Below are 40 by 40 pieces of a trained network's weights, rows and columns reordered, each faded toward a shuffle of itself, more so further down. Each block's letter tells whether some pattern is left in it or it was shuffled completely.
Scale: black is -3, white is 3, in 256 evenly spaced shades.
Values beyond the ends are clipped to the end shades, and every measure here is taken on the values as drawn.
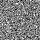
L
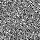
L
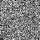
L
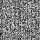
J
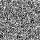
L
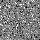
L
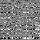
J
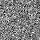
L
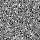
L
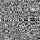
J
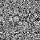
J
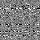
J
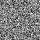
L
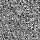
L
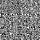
J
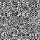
J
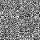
J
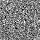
L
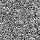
L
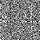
J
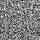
L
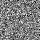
L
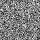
L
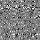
J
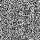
J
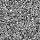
L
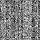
J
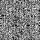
J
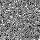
L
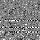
J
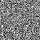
J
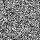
L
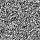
L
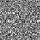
J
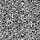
J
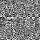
J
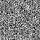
J
